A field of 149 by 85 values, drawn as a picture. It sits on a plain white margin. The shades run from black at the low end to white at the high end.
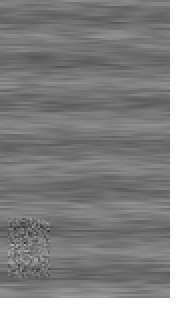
Stripes running across repeat 7 times from top to bottom. There is no overall slope. Values change most from cell to cell in the bottom left. In the bottom left lies a patch that is rougher than the rest.
